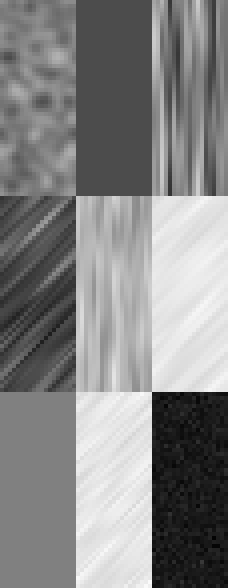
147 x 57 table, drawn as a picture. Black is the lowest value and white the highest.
The table splits into 3 rows of 3 panels. Panel 1,1: middling, blotchy. Panel 1,2: low, flat. Panel 1,3: middling, streaked downward, strong in contrast. Panel 2,1: low, slanting up to the right. Panel 2,2: high, streaked downward. Panel 2,3: very high, slanting up to the right, faint in contrast. Panel 3,1: middling, flat. Panel 3,2: very high, slanting up to the right, faint in contrast. Panel 3,3: very low, fine-grained, faint in contrast.
